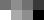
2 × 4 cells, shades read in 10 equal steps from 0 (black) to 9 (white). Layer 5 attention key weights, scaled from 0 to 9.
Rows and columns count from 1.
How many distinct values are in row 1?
3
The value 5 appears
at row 1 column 2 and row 2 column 3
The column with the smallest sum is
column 4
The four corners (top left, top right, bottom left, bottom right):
4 2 9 0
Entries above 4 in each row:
1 3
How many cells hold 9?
1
